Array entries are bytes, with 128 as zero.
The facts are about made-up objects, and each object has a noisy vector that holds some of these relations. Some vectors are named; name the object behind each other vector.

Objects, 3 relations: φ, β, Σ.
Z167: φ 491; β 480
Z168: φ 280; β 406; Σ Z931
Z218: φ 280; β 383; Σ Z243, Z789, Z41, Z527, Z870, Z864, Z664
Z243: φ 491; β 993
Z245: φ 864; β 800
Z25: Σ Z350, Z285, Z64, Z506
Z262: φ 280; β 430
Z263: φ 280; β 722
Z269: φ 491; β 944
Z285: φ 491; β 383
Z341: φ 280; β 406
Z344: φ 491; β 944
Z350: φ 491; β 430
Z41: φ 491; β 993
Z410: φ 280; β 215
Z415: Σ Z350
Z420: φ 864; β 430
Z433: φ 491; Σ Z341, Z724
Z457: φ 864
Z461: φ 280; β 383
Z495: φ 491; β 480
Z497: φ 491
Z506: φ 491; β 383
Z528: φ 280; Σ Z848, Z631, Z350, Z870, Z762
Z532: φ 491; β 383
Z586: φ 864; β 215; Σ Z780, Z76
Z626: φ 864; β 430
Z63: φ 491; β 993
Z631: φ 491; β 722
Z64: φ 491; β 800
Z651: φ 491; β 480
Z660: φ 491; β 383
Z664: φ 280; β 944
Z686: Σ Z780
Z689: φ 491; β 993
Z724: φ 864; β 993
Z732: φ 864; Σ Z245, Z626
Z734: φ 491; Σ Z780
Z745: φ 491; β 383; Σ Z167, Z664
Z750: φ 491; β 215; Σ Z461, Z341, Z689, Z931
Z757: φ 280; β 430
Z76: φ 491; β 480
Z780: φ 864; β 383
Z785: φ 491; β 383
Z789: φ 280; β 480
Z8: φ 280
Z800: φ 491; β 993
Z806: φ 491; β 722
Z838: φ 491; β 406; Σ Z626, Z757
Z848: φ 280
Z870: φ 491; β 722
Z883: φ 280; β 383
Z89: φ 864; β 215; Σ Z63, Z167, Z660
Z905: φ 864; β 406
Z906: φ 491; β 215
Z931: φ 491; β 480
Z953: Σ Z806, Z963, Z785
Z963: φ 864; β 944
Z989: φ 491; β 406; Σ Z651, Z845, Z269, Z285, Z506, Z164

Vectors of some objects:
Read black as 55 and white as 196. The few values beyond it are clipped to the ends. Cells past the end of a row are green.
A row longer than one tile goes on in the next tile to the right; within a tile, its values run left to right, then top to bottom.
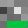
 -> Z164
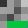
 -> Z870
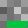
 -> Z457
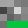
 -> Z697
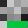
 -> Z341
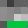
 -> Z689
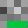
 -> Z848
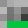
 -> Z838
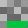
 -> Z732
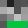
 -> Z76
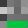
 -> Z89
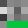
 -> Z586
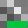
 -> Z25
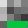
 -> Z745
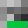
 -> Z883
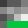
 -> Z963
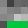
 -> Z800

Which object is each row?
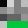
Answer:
Z263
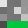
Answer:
Z734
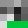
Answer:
Z757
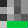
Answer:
Z410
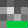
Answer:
Z789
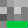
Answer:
Z989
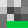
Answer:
Z780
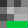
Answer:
Z664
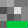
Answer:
Z953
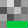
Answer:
Z528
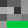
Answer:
Z906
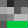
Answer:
Z651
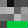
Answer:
Z167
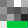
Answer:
Z245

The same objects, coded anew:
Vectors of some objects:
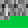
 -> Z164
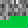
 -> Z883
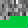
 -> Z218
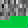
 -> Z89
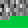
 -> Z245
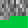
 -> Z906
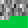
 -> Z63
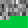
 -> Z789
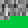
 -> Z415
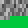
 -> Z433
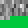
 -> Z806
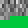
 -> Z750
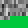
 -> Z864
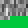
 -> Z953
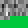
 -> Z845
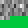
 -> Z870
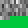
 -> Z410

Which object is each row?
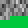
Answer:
Z931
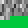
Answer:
Z689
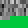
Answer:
Z963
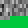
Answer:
Z457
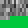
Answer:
Z838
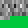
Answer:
Z350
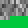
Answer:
Z344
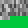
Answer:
Z262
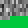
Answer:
Z732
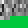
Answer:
Z724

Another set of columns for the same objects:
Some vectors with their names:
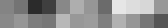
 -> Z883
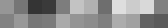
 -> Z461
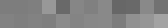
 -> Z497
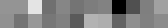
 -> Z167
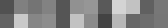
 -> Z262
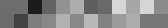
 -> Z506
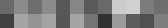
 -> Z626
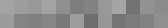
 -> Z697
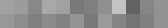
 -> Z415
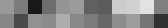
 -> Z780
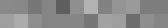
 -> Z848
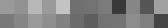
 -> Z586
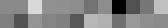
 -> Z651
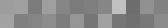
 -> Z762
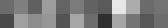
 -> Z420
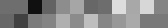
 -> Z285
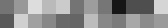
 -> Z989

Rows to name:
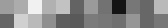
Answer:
Z905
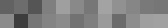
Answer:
Z269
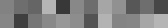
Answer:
Z64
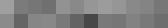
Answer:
Z724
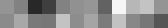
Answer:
Z218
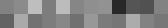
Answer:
Z750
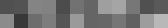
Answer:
Z806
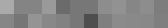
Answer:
Z457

